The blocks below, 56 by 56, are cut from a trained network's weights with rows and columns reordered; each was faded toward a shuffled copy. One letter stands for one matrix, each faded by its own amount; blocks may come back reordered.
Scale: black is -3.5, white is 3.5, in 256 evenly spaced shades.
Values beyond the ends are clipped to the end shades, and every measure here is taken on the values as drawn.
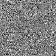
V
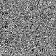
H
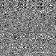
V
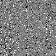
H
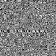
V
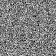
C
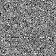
C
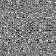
V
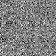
V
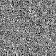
H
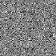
V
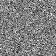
C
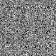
V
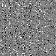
H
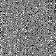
H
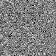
H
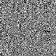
V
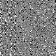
H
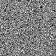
C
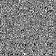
V
